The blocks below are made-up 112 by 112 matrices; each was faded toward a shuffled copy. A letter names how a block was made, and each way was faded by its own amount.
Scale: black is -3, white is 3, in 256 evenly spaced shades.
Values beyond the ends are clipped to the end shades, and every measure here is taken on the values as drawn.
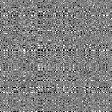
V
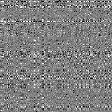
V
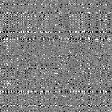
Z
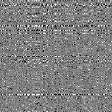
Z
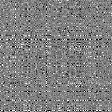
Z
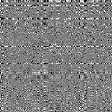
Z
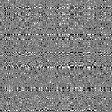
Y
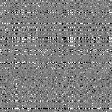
Y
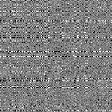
V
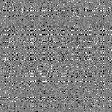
Z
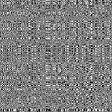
V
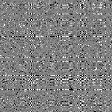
Z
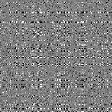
Z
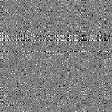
Z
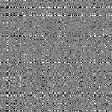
Z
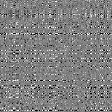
Y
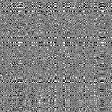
V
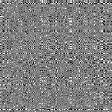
V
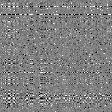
Z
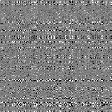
Y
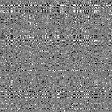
Z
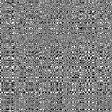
V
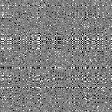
Z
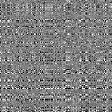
V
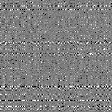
Y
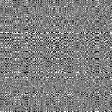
V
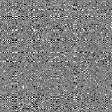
Z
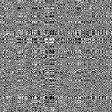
V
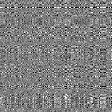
V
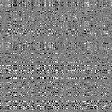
Y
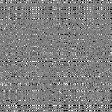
Y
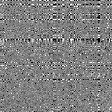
Z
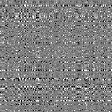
Y
